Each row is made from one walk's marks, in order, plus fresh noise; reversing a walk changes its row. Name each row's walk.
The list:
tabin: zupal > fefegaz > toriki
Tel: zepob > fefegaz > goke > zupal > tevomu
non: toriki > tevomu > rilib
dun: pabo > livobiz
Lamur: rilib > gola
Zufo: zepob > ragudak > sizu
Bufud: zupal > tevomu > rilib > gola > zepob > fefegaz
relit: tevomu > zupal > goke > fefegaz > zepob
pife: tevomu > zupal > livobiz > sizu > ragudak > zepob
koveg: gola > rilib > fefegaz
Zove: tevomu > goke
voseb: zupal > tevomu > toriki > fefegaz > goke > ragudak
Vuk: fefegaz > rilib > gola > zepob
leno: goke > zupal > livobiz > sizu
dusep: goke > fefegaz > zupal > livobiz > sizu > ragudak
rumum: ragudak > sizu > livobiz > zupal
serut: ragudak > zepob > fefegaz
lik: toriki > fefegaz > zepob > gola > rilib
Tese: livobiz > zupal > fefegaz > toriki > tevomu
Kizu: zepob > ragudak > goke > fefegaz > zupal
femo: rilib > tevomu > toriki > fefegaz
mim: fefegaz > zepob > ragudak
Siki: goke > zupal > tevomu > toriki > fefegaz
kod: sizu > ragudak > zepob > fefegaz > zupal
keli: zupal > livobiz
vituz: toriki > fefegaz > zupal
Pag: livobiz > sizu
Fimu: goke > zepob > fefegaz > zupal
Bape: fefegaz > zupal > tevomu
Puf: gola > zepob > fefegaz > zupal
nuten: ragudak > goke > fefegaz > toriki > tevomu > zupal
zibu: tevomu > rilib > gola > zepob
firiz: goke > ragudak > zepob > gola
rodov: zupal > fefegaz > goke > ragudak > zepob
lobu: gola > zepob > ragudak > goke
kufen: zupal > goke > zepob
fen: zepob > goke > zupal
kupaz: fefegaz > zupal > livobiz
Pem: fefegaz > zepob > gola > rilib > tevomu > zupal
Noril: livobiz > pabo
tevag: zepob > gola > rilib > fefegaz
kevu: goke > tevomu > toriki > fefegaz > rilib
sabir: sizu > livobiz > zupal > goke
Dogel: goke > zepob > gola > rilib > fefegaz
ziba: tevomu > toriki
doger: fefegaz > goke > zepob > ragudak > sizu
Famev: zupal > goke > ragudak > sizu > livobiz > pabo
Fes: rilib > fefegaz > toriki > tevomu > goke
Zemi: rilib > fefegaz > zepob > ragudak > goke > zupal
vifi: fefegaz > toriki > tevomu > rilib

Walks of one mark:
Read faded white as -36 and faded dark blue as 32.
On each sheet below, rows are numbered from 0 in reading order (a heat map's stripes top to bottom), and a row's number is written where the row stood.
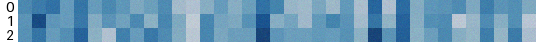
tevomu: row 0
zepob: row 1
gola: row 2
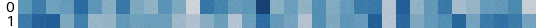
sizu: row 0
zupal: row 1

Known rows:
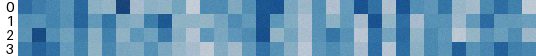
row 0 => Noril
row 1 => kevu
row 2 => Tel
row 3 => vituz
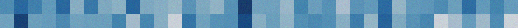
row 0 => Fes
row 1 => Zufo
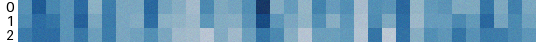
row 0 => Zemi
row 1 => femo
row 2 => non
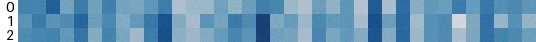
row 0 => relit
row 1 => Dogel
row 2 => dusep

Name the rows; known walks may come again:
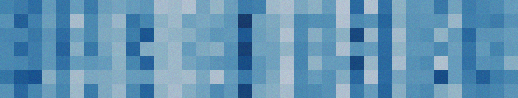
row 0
ziba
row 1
Vuk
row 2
Siki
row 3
Fes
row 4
leno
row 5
tabin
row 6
doger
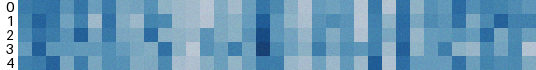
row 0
non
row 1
vifi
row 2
femo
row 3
nuten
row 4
pife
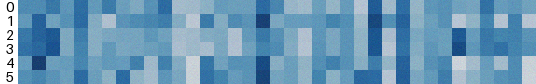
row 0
Zove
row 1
lobu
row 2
Bufud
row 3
voseb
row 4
Zufo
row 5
sabir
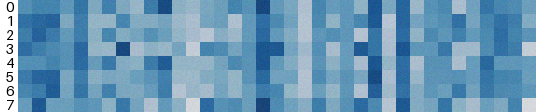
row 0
dusep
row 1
keli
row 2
lik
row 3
Noril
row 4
kevu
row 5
kufen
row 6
relit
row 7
rumum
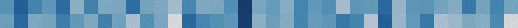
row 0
Zemi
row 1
kod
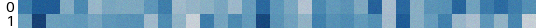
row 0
rodov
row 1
serut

